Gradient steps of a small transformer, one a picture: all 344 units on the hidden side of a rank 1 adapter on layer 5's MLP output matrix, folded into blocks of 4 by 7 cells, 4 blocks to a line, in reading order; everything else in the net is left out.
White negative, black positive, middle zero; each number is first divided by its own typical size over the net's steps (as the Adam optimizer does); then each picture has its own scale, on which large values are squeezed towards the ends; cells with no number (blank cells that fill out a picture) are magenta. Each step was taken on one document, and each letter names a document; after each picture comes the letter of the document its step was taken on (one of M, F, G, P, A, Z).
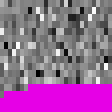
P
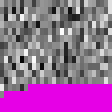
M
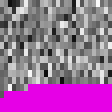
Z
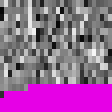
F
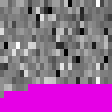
P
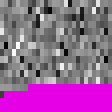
P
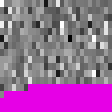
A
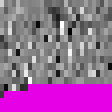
A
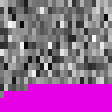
Z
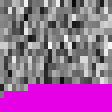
Z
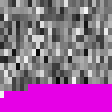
F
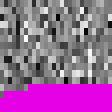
F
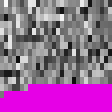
F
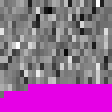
P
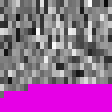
F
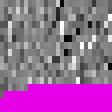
A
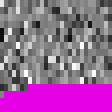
A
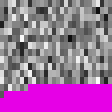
Z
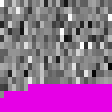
A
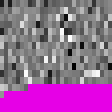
A
